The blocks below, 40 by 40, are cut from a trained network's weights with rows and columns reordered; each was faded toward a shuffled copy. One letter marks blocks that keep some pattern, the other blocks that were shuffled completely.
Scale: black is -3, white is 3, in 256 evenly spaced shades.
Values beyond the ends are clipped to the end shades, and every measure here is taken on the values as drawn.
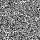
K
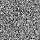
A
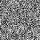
A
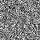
K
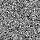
K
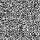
A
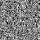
A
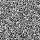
K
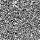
A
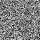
K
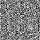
A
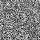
A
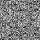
A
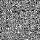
A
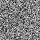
K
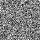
K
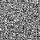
A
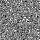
K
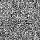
A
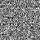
A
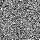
K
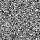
A
